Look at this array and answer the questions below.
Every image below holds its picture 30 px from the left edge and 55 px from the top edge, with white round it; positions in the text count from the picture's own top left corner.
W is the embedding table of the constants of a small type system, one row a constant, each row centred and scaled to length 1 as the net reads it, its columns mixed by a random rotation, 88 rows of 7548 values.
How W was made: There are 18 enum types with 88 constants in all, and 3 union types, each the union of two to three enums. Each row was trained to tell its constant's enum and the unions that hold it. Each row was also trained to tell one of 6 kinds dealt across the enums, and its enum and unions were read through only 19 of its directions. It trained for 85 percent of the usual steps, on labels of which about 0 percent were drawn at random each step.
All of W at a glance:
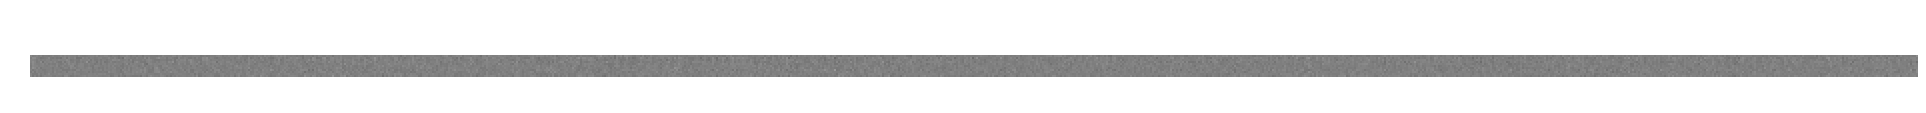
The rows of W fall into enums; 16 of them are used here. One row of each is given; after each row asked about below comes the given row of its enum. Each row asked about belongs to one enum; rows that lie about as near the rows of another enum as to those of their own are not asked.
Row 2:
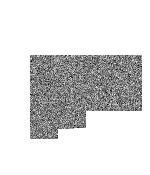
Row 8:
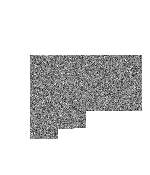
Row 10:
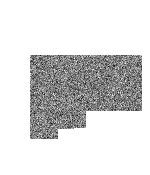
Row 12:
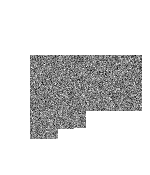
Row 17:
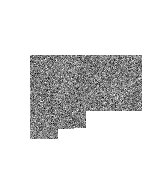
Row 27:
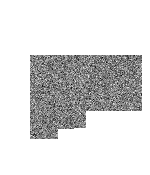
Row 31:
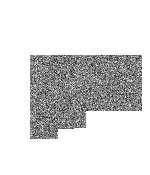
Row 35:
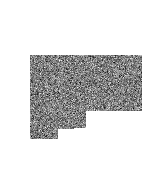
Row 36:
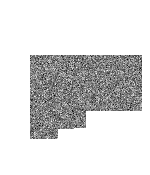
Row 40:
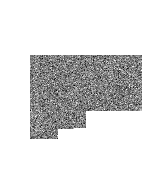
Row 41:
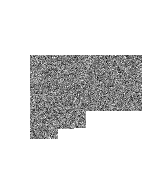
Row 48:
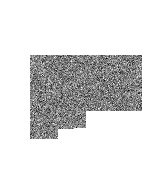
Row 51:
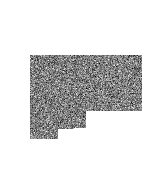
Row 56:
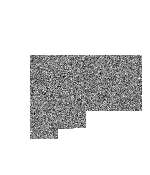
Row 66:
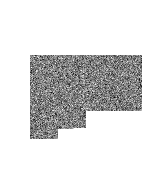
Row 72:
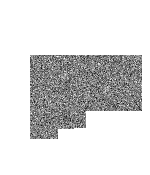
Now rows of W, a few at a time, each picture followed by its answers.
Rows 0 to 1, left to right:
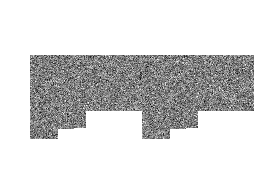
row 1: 17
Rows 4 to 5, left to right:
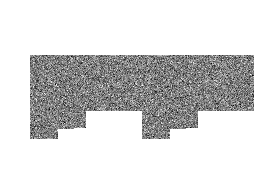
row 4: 48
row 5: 31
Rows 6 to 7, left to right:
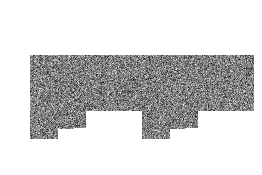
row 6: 10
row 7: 51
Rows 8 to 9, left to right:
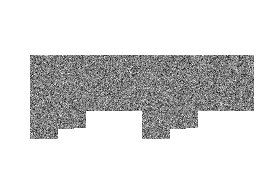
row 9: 35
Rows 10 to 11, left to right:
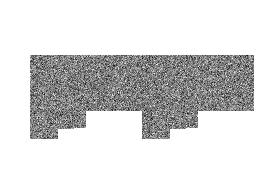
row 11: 12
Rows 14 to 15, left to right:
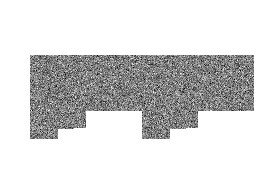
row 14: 12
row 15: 8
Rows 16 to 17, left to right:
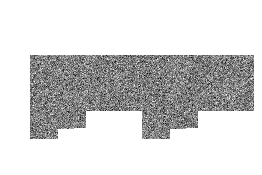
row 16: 41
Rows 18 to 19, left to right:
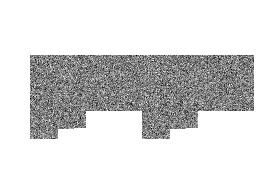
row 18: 17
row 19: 36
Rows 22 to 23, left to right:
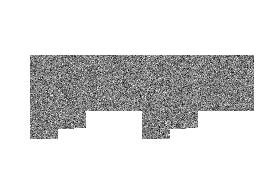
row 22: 12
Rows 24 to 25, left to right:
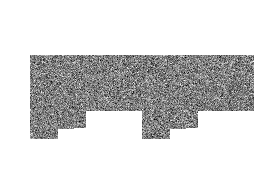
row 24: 8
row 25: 8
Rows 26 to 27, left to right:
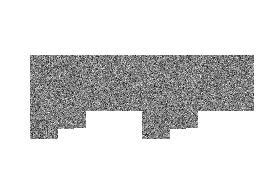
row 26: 2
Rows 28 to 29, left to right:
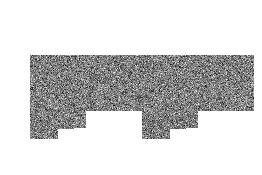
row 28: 41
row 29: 27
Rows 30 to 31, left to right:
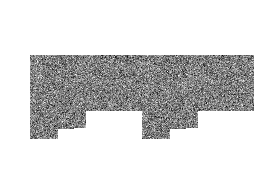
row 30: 31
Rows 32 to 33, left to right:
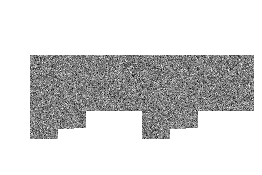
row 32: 8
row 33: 41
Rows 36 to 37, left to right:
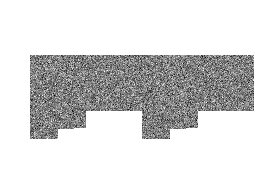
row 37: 27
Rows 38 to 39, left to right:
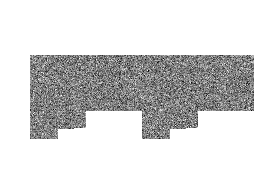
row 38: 72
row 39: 35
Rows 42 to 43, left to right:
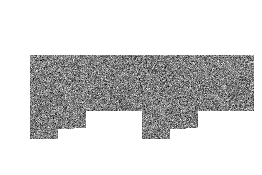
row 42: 66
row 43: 35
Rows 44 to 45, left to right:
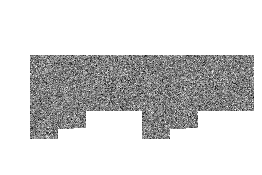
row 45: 27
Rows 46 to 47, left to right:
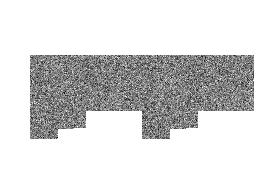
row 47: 51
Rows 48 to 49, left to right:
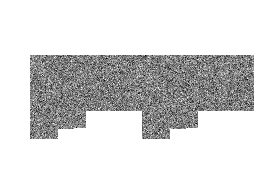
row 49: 10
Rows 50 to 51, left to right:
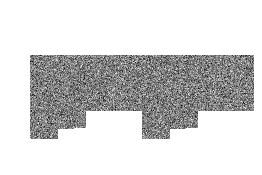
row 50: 10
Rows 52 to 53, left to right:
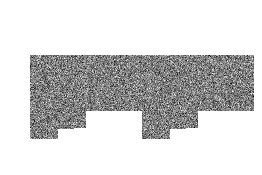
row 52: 41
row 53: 12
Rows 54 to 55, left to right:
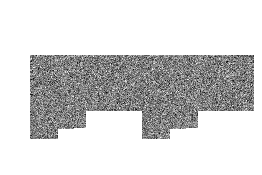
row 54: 2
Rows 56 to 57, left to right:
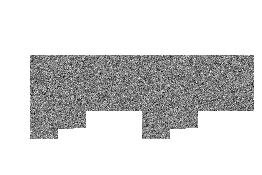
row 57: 48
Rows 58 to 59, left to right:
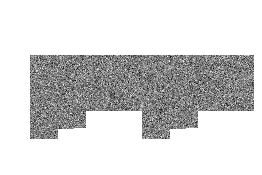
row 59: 48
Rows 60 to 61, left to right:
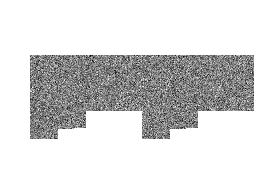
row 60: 51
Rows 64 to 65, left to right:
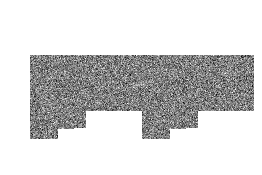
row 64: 2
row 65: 10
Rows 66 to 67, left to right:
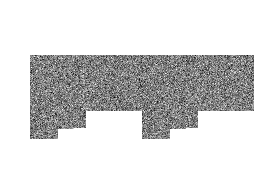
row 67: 12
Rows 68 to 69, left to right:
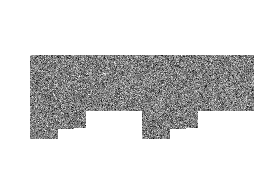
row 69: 27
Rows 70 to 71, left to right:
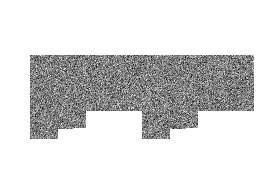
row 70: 51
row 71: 56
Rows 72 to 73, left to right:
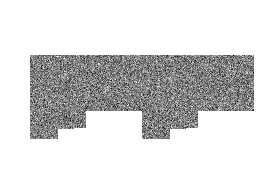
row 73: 35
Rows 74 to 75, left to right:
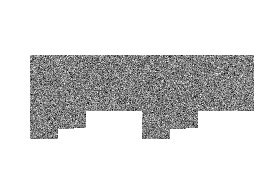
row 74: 2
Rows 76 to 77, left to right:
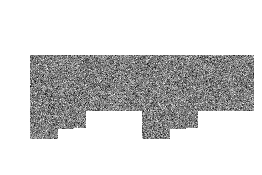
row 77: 10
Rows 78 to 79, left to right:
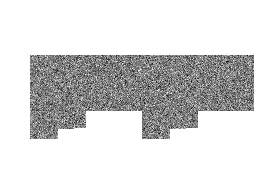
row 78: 17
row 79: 41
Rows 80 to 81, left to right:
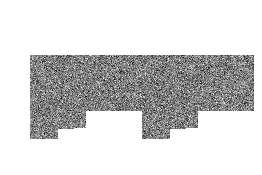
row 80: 48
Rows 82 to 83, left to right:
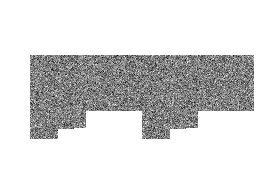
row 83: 8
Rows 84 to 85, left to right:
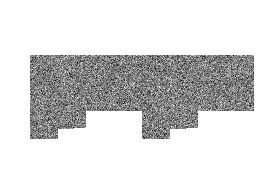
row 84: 2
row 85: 35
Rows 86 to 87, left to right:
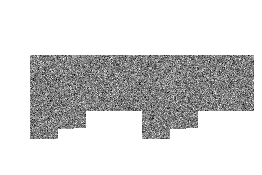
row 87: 17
